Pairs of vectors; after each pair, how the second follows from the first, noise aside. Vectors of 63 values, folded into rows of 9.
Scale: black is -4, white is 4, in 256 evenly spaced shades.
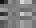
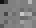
partly zeroed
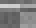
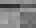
negated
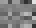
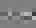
partly zeroed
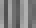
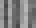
copied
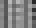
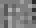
partly zeroed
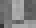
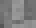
shrunk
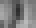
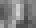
negated
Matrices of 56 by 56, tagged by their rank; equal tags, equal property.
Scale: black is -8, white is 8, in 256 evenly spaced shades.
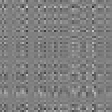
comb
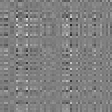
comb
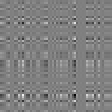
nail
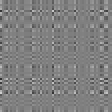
nail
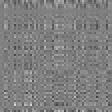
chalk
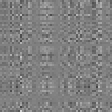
chalk
